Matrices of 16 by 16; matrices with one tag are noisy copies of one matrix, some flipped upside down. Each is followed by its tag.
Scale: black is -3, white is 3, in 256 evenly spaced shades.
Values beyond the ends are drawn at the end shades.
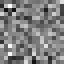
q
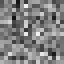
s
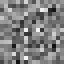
s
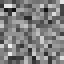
q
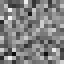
q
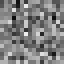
s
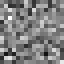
q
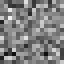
q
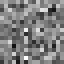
s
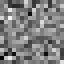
q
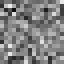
q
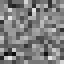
q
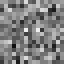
s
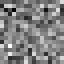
q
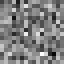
s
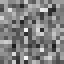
s
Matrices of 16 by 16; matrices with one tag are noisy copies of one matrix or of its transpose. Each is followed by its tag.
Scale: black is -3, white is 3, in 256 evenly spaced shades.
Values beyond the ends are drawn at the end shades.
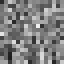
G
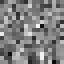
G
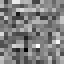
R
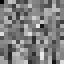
G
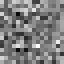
R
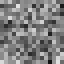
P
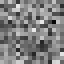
P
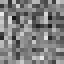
R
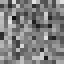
R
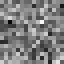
P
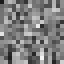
G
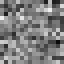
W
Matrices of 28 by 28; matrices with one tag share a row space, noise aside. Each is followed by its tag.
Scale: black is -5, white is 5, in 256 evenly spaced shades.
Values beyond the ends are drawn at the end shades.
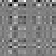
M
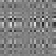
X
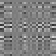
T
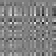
X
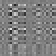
M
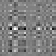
M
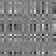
X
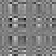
M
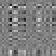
M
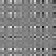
X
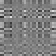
T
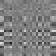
T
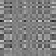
T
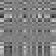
T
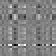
M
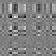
M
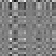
M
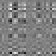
M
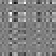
M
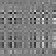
X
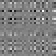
X
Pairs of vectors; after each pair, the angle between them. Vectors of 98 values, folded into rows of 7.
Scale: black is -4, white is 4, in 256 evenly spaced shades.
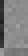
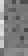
nearly opposite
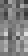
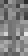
nearly parallel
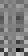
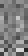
nearly opposite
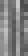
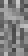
partly aligned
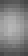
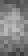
nearly parallel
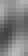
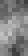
nearly opposite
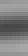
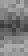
nearly parallel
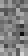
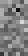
orthogonal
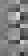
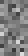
partly opposed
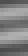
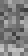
partly opposed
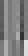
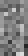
partly opposed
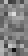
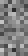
partly aligned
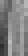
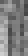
nearly opposite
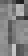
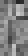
nearly parallel
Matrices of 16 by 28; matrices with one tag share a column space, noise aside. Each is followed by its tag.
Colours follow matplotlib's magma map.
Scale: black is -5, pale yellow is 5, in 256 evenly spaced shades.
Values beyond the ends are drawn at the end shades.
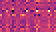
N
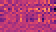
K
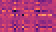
N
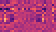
K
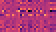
N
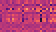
K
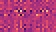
N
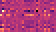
N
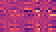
N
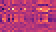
K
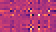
N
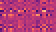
N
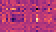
K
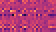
N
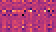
N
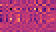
K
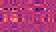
K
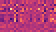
K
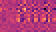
K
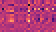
K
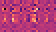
K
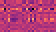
K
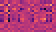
K
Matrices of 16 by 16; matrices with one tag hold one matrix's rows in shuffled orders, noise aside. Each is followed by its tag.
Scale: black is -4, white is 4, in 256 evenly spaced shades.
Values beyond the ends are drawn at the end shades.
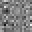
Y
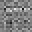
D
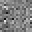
Y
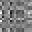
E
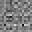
D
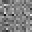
Y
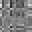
E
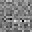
D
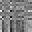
E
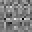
D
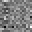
Y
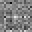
D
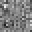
Y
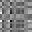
E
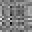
E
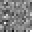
Y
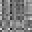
E
